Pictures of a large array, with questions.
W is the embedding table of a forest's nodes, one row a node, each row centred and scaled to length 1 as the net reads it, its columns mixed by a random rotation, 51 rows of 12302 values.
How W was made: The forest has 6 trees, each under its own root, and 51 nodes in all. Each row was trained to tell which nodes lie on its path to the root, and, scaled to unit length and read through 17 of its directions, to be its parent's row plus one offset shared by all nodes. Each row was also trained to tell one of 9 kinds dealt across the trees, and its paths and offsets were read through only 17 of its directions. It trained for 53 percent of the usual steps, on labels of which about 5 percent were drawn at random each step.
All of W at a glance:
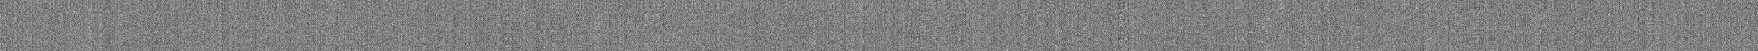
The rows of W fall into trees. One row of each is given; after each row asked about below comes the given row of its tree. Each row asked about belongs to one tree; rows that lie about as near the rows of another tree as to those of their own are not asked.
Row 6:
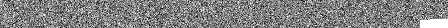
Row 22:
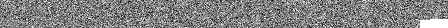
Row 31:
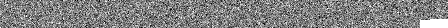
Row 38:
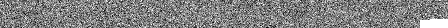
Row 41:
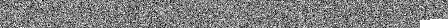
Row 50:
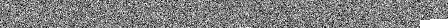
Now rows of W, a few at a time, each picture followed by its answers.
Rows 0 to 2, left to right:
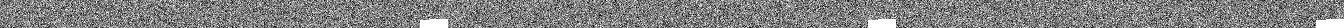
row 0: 38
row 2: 6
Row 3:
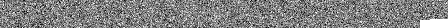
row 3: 38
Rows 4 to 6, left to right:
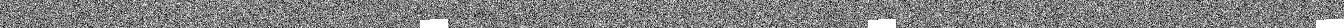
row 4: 38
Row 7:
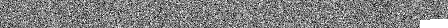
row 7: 6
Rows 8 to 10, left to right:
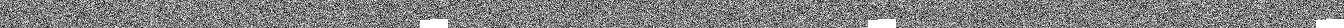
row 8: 38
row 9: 41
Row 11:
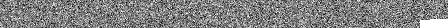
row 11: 50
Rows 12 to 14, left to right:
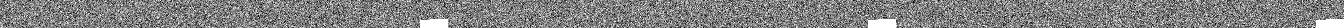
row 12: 50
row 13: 38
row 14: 22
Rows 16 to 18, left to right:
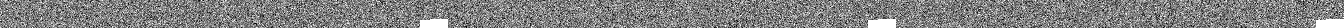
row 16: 22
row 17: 38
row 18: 22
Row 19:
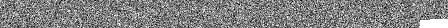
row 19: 6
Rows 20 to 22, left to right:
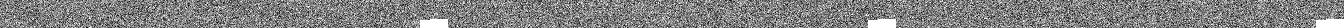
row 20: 22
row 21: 38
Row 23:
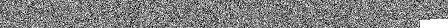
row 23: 41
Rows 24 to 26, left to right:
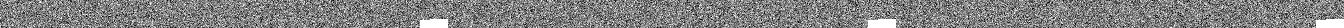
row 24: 22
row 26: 41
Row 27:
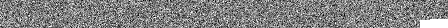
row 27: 41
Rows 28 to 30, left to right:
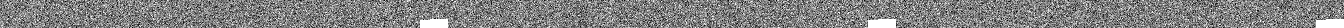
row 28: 50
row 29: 41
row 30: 6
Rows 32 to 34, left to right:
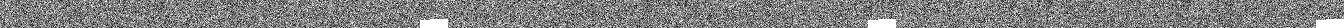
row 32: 31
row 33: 22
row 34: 41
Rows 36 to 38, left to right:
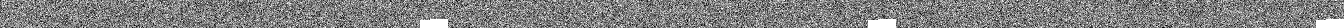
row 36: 22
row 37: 38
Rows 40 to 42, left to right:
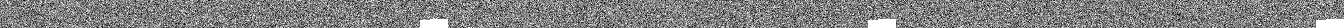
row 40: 22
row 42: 41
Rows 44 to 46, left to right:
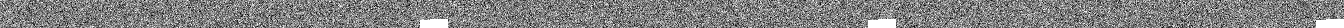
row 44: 22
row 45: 31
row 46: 38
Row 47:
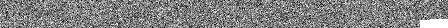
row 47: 41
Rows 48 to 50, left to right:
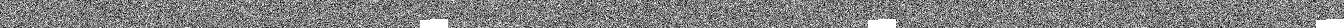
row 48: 38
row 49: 22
